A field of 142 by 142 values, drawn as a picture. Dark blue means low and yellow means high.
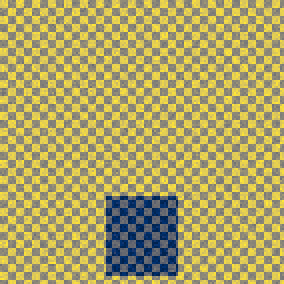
Average level on the scale: 70%. Ninth with the lowest average: bottom middle. Odd patch: lower, in the bottom middle.
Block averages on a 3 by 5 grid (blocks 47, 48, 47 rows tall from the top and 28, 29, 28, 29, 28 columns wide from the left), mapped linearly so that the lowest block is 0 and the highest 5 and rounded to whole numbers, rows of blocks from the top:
55555
55555
54045
